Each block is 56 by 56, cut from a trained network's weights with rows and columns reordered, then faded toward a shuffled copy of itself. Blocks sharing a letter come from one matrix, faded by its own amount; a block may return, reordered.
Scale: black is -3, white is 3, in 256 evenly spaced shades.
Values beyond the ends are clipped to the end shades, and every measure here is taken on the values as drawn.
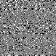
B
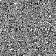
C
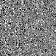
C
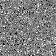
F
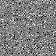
F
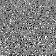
B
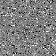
F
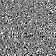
B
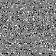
B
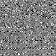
B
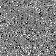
F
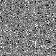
C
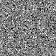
C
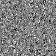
C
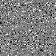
B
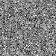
C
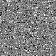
F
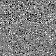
F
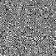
B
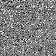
F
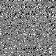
B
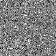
C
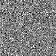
C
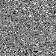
F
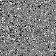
F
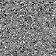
B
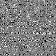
B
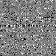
B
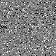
F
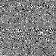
B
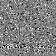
B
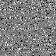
B
